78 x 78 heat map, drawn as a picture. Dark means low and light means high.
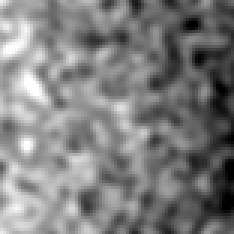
Lone odd cells: none. Stripes: none. Grain: blotchy. Slope: up to the left. Average level on the scale: 50%.
